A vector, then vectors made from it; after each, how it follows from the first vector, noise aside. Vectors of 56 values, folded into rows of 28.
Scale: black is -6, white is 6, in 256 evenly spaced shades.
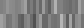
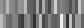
scaled up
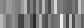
scaled up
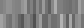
copied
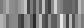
scaled up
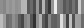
scaled up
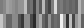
scaled up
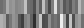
scaled up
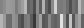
scaled up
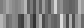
scaled up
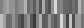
scaled up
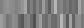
copied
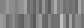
copied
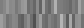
copied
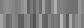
copied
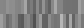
copied
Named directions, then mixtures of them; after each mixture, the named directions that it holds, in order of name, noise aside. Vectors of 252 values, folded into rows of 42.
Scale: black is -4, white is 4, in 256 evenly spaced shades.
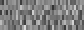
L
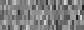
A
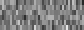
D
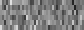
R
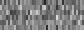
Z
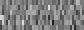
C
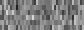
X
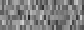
A, C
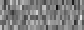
R, X, Z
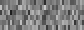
L, Z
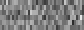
A, C, Z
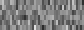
D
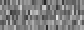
Z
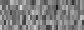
L, R, Z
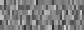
C, L, X
